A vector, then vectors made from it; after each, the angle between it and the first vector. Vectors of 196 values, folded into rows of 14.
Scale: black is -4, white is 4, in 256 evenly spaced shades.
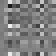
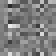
nearly parallel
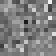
orthogonal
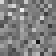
partly opposed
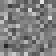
partly aligned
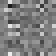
nearly parallel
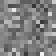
partly aligned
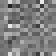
nearly parallel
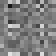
nearly parallel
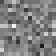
partly aligned
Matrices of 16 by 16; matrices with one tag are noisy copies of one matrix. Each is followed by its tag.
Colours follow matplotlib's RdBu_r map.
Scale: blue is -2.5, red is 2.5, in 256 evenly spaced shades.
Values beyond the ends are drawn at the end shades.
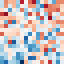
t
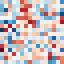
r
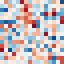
r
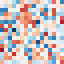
r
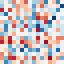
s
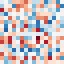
s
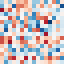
s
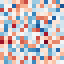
s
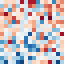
t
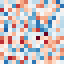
s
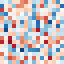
s
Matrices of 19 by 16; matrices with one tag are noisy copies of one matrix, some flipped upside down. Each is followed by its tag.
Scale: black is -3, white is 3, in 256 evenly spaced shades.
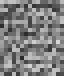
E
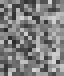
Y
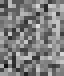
Y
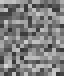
E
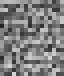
E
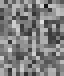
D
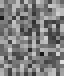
D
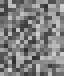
Y
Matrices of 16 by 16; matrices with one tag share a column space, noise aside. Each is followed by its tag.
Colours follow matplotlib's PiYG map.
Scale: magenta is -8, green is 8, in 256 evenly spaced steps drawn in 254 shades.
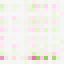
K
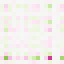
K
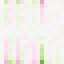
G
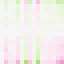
G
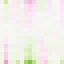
G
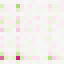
K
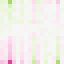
G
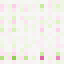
K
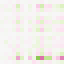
K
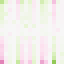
G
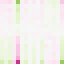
G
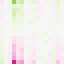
G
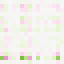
K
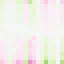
G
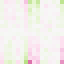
G
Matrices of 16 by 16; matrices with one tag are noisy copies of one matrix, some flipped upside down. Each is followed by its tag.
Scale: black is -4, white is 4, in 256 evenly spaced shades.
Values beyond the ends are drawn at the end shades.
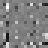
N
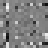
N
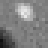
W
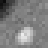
W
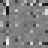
N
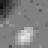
W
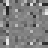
N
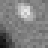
W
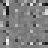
N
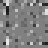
N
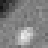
W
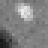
W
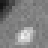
W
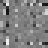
N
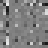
N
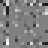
N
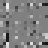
N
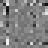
N
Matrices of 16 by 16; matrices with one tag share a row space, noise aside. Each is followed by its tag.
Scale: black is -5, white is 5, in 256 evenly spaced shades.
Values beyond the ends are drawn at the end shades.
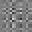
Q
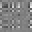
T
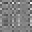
T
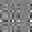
T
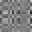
T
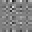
Q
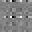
Q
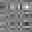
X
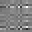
X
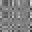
T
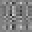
Q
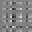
Q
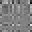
T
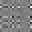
T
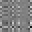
T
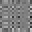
T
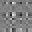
Q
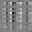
Q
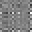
T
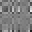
T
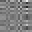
X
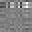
X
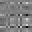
X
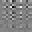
Q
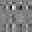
Q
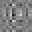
Q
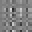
Q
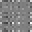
T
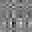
Q
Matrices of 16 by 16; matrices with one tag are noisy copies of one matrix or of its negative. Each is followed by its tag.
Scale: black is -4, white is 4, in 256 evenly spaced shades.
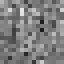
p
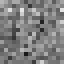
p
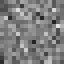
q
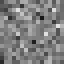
q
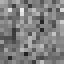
p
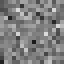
q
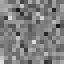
q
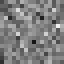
q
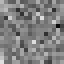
q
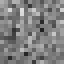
p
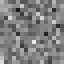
q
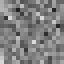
q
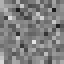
q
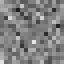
q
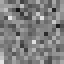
q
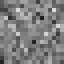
q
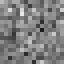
p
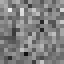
p
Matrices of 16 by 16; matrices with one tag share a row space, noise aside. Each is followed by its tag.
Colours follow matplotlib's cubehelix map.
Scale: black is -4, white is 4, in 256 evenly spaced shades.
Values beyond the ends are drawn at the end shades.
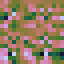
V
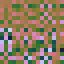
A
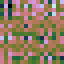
A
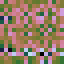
A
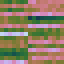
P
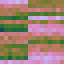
P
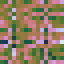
V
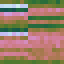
P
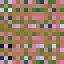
A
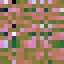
V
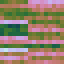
P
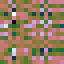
V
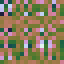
A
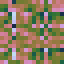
V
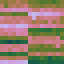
P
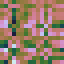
V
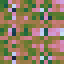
V
